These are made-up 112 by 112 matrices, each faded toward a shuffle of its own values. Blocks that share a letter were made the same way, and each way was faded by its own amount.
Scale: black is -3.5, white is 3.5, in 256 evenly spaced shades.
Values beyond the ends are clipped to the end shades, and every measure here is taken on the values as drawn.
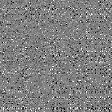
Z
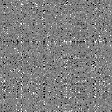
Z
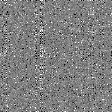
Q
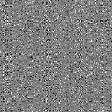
Z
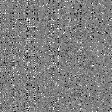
Q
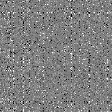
Q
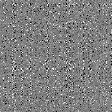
Q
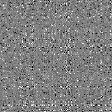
Z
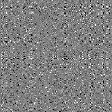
Z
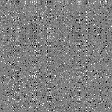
Z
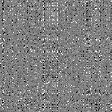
Z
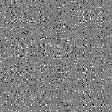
Z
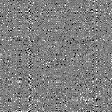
Z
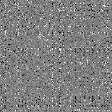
Q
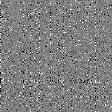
Q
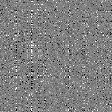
Z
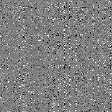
Q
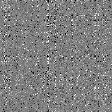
Q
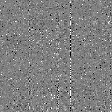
Q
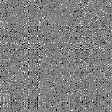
Z
